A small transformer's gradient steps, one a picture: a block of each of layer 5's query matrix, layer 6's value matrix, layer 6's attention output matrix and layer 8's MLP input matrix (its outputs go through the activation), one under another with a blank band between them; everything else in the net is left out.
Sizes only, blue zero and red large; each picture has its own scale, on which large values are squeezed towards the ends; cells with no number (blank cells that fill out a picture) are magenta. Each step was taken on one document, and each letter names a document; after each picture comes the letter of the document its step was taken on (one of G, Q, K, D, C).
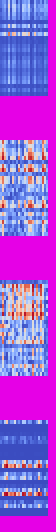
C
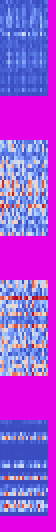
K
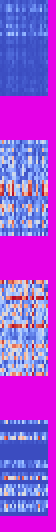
K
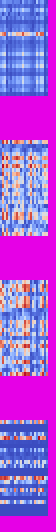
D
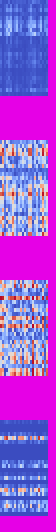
K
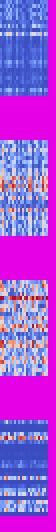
K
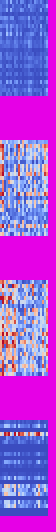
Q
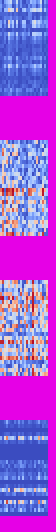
K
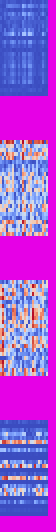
C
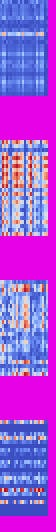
D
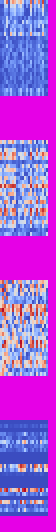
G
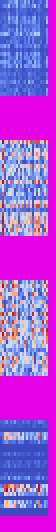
Q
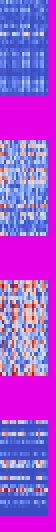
C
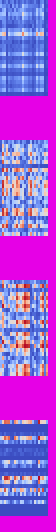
D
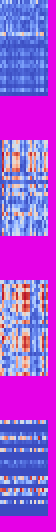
D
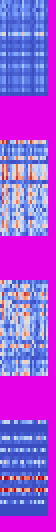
D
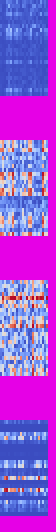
K
